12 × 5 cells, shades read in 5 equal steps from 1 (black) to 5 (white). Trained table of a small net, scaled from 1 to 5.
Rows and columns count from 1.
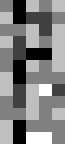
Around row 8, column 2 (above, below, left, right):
1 2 4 4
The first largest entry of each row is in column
3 1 3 1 5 3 1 4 3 3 1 3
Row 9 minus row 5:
0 0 3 2 -1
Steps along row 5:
down down same up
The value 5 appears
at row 8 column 4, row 12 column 3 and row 12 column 4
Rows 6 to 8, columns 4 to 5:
3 4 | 3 3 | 5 2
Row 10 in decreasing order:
4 4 3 3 3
